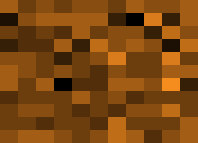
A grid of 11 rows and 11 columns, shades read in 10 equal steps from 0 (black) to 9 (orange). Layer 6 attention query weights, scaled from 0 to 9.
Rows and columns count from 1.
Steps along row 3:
down up down up down up same down up down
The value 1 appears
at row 2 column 1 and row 4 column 10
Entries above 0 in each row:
11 10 11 11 11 11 10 11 11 11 11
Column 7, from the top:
4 2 5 5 8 5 6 5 3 7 7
